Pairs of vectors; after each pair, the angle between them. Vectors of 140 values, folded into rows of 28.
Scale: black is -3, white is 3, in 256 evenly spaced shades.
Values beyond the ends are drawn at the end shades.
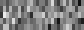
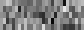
partly opposed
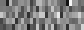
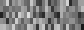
nearly opposite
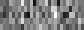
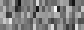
orthogonal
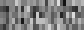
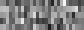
nearly opposite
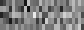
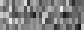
nearly opposite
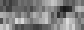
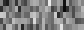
partly aligned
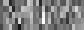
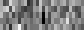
nearly opposite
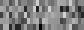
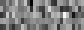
partly aligned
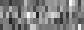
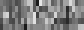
partly aligned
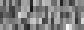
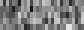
nearly parallel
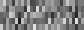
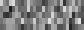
orthogonal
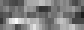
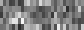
partly aligned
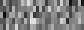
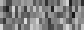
partly aligned
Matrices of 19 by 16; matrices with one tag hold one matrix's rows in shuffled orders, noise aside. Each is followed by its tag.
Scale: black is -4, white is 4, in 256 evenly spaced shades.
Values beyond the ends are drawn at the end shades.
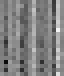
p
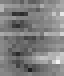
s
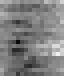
s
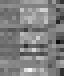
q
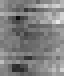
s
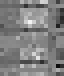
q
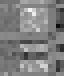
q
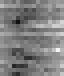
s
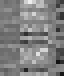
q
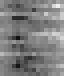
s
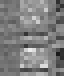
q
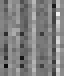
p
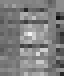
q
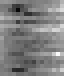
s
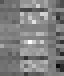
q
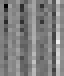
p
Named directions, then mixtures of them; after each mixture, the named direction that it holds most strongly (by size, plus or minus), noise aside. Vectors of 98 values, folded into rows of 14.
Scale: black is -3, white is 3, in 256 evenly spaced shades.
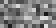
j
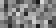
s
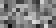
s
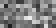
j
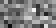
j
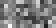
s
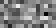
j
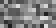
j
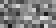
j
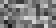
j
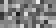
s
